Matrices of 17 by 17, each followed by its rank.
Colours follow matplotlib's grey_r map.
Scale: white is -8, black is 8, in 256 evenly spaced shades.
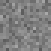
full rank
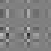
one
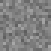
full rank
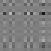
one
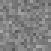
full rank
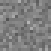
full rank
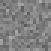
full rank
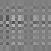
one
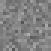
full rank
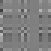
one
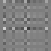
one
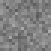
full rank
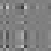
one
